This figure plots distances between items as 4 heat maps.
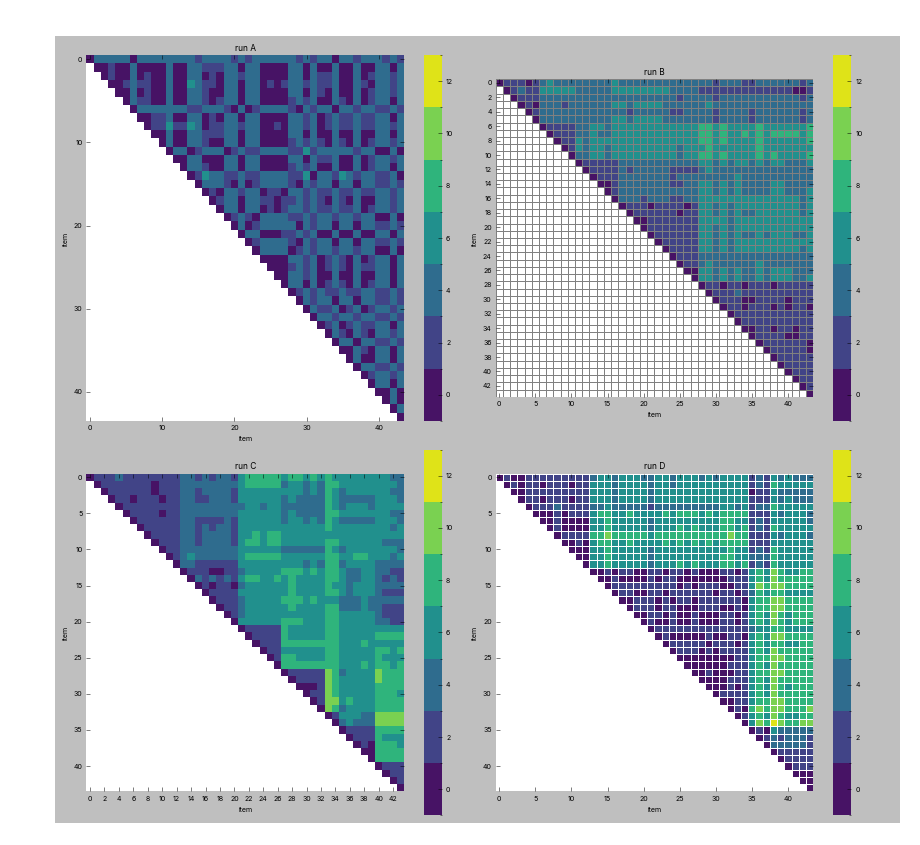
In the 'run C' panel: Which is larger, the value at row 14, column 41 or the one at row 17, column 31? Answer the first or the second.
the second
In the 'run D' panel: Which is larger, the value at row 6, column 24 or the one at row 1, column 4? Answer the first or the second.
the first
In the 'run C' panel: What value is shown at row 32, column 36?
6
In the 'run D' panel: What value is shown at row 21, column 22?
2
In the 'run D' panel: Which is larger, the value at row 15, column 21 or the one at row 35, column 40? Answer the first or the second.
the second
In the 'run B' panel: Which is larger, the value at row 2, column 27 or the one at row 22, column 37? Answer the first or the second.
the second
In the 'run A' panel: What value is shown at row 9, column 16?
2
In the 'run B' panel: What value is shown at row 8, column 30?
6
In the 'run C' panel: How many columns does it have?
44
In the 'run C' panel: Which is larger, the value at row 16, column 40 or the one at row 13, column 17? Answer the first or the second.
the first
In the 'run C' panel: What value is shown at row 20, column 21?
6
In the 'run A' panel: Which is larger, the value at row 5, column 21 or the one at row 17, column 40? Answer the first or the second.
the second
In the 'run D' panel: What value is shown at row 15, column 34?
2
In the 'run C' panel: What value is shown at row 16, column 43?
2
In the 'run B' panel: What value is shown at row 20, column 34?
6
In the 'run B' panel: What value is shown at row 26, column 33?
6
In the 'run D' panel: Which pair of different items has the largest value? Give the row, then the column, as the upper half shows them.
34, 38
